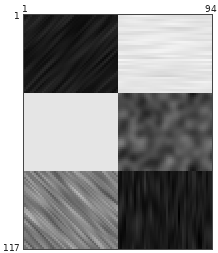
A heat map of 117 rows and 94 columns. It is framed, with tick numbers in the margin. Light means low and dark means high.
The table splits into 3 rows of 2 panels. Panel 1,1: very high, slanting up to the right, faint in contrast. Panel 1,2: very low, streaked across, faint in contrast. Panel 2,1: very low, flat. Panel 2,2: high, blotchy. Panel 3,1: middling, slanting down to the right. Panel 3,2: very high, streaked downward, faint in contrast.
